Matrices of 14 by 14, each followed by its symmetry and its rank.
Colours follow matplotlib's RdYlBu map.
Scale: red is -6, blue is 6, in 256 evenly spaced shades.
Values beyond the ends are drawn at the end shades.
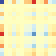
symmetric, rank one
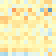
neither, rank three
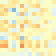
neither, rank three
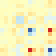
symmetric, rank two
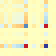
symmetric, rank one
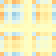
symmetric, rank one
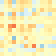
neither, rank three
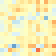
neither, rank three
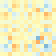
symmetric, rank two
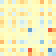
symmetric, rank two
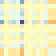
symmetric, rank one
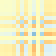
symmetric, rank one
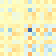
symmetric, rank two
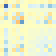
symmetric, rank two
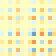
symmetric, rank one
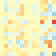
neither, rank three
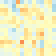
neither, rank three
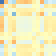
symmetric, rank two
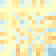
symmetric, rank two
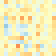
neither, rank three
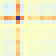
symmetric, rank one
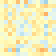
neither, rank three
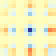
symmetric, rank one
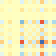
symmetric, rank one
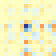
symmetric, rank two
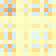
symmetric, rank one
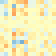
neither, rank three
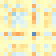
symmetric, rank two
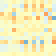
neither, rank three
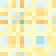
symmetric, rank two
